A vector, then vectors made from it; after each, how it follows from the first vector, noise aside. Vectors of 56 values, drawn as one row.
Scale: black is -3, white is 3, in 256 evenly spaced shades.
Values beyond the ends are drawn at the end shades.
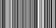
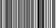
negated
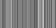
shrunk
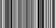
negated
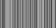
shrunk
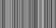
shrunk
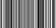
negated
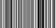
negated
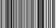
negated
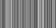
shrunk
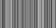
shrunk
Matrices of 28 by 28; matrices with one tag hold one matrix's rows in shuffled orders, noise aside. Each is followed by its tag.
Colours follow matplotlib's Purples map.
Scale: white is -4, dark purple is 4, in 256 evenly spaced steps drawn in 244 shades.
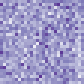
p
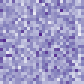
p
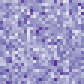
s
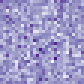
s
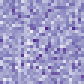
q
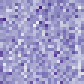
p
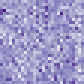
p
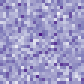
s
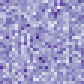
s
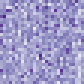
p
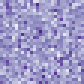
s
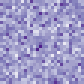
s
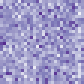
p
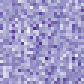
q
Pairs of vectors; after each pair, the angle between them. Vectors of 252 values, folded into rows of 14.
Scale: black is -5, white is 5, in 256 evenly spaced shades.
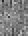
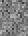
partly aligned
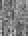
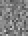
orthogonal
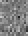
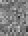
nearly parallel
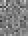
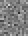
partly aligned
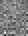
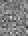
partly opposed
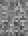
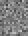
orthogonal
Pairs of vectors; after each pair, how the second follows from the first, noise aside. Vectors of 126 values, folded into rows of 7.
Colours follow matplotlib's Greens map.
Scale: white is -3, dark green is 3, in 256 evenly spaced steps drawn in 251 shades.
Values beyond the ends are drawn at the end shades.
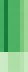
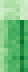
reversed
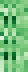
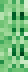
reversed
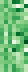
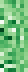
reversed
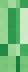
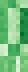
negated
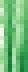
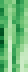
negated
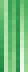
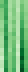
negated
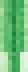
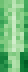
negated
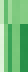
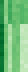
negated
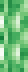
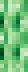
negated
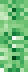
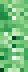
negated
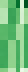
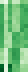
reversed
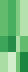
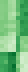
negated
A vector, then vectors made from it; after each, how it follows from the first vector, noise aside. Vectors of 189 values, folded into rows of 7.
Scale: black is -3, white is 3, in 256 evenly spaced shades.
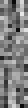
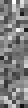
sign-scrambled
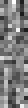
negated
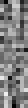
reversed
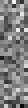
sign-scrambled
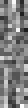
negated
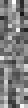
negated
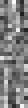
negated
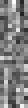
negated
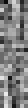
reversed
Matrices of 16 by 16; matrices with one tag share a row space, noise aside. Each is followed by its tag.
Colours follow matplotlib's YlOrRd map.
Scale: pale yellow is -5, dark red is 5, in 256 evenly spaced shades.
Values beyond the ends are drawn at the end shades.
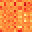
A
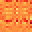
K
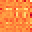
K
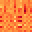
A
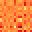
A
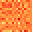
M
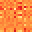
A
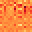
A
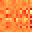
K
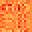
M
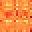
K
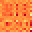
K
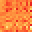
K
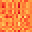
M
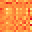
K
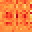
K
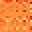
K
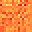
M
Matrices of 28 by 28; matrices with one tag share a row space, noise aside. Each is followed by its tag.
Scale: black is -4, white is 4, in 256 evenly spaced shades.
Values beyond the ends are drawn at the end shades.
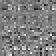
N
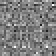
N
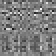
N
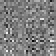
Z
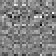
N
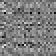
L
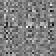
Z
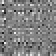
L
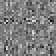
Z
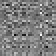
N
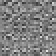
N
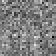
N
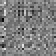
L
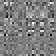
Z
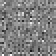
L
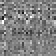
L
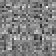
N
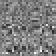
N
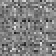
N
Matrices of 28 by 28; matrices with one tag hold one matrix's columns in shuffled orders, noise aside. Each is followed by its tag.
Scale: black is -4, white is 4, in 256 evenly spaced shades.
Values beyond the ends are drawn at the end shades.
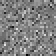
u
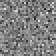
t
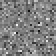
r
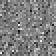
r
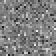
u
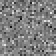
t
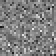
u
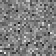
r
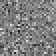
r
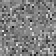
u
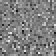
r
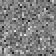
u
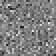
u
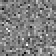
u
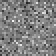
t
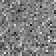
r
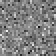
u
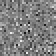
r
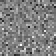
u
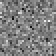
t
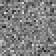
t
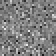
u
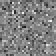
t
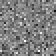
r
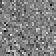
r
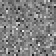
u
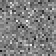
t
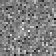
u
